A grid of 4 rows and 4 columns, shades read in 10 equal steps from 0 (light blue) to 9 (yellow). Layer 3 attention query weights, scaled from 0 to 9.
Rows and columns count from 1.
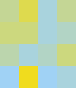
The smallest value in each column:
0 1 0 1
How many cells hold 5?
3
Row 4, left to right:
0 9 0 1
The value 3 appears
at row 3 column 1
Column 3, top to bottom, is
1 1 2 0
